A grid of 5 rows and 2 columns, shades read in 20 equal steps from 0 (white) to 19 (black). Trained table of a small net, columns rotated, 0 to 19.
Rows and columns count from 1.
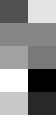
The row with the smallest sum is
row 1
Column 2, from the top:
2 9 10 19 16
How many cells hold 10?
1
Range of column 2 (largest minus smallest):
17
